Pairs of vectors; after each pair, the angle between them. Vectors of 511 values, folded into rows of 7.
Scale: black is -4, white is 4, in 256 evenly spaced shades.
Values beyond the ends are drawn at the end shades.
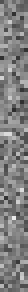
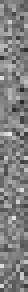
nearly parallel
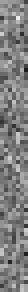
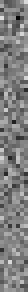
partly opposed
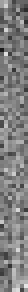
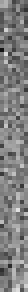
nearly parallel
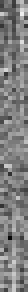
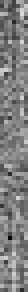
nearly parallel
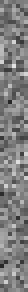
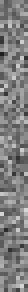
partly opposed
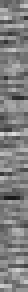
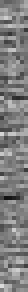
nearly parallel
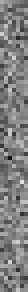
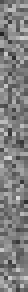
nearly opposite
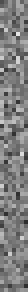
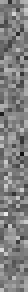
partly opposed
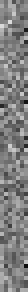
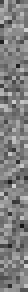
partly opposed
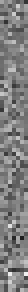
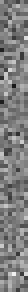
partly aligned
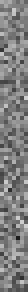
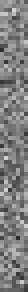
nearly parallel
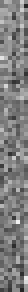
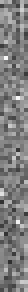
partly aligned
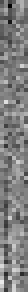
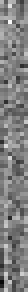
nearly opposite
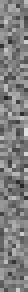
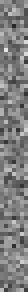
partly aligned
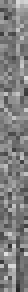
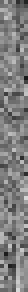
nearly opposite
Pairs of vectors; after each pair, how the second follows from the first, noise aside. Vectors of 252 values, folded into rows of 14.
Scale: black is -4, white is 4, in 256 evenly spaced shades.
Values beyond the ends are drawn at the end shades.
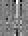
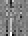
reversed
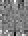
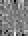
negated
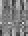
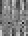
negated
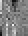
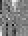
negated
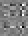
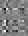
reversed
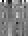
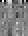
negated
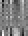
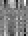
reversed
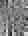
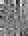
reversed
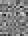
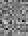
reversed
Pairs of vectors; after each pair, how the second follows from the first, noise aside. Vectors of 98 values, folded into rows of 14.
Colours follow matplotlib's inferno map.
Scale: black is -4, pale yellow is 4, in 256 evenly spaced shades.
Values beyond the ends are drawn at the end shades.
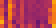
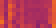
shrunk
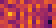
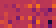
partly zeroed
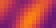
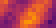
copied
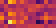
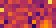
shuffled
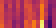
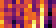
scaled up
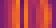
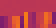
partly zeroed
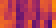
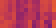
shrunk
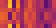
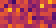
shuffled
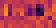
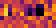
scaled up
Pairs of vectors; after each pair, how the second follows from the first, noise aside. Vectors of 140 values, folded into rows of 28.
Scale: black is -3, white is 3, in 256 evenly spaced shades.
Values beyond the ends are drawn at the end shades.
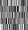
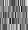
reversed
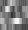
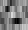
negated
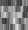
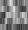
reversed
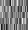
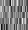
copied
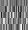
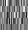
reversed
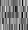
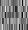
copied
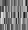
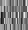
negated
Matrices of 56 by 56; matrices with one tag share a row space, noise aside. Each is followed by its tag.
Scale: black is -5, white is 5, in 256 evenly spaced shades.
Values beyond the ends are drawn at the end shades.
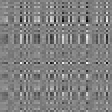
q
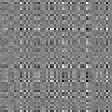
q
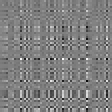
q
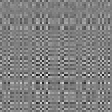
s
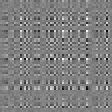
q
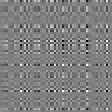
q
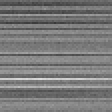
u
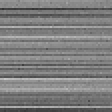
u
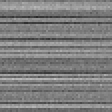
u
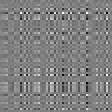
q
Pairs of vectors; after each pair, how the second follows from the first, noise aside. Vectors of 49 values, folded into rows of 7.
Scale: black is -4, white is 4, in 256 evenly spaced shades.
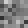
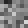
negated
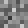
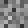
negated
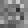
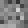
negated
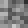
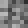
copied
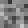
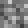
negated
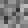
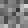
copied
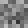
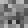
copied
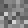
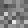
copied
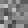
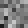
negated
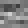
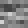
copied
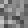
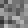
negated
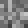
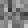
negated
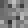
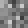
negated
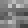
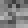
negated
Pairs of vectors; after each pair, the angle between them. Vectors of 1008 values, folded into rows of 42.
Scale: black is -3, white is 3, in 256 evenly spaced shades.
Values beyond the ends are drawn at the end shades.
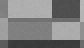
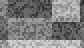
nearly opposite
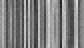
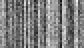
nearly parallel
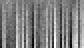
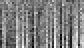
nearly parallel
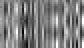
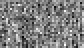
partly aligned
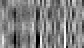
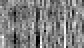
nearly parallel
